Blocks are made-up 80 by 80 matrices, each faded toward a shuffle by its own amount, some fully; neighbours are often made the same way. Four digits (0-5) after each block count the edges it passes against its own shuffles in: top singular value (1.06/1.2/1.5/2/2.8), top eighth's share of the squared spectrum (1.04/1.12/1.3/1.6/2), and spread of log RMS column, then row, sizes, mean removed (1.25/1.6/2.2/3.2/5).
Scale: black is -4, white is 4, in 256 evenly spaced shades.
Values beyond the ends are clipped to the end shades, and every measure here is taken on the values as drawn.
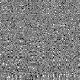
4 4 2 2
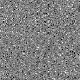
3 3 1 1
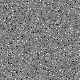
0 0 0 0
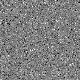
3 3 1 1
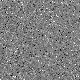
2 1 0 0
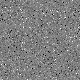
0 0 0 0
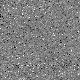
1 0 0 0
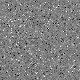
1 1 0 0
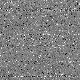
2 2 0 2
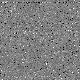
2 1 0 1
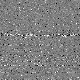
2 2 0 3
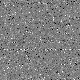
2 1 0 1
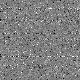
2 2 0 2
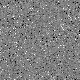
0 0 0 0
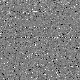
2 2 0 1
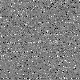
1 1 0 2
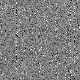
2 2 2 0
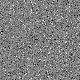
1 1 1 0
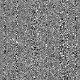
1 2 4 0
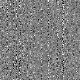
2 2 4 0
